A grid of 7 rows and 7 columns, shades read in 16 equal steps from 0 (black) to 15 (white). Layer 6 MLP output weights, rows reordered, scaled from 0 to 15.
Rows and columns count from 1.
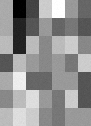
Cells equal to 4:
1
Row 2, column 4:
9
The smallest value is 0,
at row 1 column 2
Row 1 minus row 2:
0 -2 -1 3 9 2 1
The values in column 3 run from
4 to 13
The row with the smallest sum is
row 2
